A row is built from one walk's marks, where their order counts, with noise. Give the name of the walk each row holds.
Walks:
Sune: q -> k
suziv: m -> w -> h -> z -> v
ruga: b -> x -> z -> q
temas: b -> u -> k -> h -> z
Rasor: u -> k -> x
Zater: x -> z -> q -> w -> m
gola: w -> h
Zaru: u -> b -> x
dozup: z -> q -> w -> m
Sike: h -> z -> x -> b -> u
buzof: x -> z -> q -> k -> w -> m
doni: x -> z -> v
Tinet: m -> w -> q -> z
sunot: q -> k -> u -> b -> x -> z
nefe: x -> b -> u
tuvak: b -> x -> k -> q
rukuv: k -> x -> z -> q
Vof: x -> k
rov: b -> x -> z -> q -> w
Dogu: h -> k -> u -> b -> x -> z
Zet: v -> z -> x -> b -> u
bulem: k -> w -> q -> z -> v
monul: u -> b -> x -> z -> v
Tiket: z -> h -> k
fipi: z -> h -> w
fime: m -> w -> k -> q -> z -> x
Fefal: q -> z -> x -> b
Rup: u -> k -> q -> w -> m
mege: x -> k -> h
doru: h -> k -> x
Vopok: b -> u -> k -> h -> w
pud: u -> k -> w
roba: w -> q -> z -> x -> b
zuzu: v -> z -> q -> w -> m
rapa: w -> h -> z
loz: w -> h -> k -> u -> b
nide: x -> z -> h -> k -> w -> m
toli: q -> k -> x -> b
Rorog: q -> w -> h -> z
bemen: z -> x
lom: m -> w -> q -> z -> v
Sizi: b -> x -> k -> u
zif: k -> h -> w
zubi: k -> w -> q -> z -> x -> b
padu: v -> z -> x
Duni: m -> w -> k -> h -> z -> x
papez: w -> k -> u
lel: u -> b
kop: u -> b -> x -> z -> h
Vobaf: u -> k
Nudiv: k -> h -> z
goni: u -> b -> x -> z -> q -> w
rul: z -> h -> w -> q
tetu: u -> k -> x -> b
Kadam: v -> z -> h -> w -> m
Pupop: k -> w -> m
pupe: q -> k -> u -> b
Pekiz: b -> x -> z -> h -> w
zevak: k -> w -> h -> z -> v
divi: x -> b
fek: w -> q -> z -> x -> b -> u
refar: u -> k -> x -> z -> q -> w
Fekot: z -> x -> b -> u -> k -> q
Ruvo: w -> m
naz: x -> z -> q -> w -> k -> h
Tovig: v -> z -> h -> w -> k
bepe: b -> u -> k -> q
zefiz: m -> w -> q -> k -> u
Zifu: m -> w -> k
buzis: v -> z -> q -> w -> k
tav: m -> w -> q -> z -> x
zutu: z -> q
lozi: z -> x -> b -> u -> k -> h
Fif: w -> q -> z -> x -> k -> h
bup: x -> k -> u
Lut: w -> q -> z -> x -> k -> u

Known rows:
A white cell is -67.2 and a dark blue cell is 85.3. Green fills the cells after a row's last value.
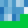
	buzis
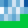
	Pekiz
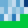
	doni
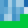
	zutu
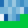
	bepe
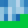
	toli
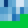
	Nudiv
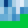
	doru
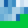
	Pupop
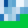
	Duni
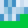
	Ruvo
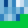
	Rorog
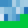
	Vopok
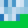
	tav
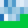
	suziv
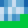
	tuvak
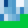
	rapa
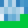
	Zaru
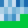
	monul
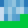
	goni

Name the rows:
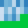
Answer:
kop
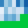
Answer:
nefe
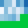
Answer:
divi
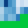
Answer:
loz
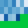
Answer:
Rup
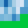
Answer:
mege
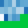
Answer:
tetu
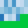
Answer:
lom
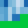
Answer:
rukuv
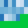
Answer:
dozup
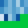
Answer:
pupe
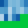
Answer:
sunot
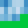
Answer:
Vof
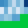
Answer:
rov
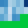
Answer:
Fefal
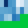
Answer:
zevak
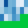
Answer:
fipi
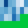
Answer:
Tiket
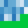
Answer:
Tovig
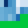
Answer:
zif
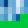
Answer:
zubi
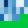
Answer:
rul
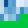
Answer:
gola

